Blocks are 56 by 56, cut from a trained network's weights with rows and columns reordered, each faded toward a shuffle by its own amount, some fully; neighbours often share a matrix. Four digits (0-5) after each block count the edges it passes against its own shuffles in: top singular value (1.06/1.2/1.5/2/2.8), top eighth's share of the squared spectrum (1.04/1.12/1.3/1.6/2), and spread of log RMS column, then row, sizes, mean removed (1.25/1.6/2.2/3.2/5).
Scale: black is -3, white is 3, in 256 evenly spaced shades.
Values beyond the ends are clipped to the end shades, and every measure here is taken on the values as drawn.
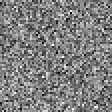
0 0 0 0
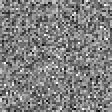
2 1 0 0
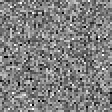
0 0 0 0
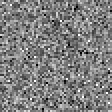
0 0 0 0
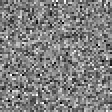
0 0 0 0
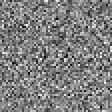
3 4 1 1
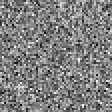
0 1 0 0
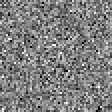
0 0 0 0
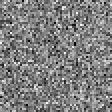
0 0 0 0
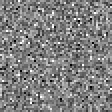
1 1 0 0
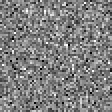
0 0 0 0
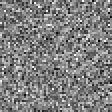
0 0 0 0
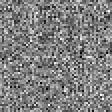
2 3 0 1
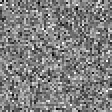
1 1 0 0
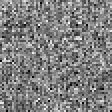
2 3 0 1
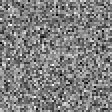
1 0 0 0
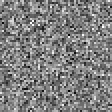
2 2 0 0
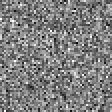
1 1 0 0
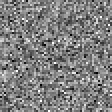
2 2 0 0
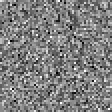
0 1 0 0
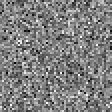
2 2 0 0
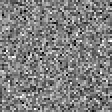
0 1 0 0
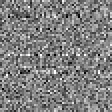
3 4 1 2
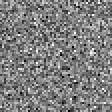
1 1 0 0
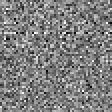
3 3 1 2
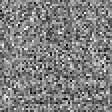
2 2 0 0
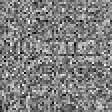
3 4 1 2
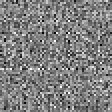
3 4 2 2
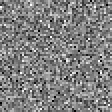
2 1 0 0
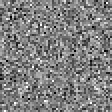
1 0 0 0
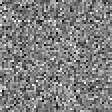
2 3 1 1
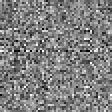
3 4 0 2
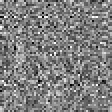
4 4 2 2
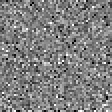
3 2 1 2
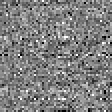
3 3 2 2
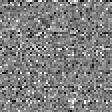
3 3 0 3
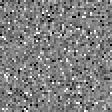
1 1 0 0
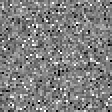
0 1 0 0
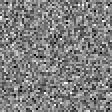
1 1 0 0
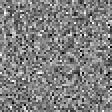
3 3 1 1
